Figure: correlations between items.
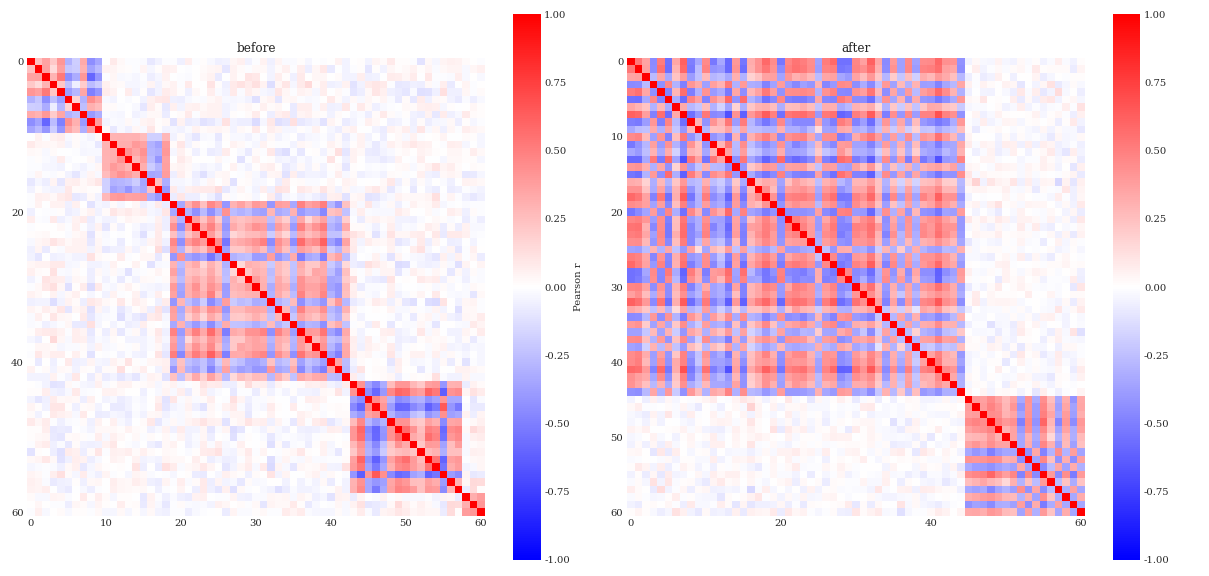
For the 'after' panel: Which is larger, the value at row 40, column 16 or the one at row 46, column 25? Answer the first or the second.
the first
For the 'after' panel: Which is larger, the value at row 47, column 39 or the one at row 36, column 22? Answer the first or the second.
the first
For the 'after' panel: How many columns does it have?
61
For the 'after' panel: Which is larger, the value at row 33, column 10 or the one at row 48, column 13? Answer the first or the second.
the first
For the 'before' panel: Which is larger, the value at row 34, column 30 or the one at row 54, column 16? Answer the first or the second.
the first
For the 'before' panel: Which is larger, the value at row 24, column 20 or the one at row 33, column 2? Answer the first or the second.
the second
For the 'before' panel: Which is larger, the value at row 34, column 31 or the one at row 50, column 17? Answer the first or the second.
the first
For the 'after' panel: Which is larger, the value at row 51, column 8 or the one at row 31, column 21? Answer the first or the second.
the second
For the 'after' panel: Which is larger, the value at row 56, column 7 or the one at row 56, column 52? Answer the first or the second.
the first
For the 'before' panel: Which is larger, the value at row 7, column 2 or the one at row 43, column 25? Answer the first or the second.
the first
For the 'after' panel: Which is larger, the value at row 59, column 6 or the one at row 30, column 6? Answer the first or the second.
the second
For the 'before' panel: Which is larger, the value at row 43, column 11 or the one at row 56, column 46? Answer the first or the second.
the first
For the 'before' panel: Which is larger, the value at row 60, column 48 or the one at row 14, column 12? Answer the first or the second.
the second
